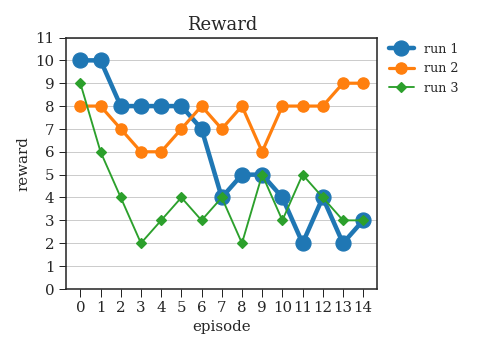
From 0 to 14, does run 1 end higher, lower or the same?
lower
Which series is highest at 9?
run 2
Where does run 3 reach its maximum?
0
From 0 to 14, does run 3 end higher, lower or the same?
lower
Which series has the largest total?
run 2
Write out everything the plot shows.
Title: Reward
x-axis: episode, ticks 0 1 2 3 4 5 6 7 8 9 10 11 12 13 14
y-axis: reward, ticks 0 1 2 3 4 5 6 7 8 9 10 11
Legend: run 1, run 2, run 3
Values:
run 1: 10 10 8 8 8 8 7 4 5 5 4 2 4 2 3
run 2: 8 8 7 6 6 7 8 7 8 6 8 8 8 9 9
run 3: 9 6 4 2 3 4 3 4 2 5 3 5 4 3 3
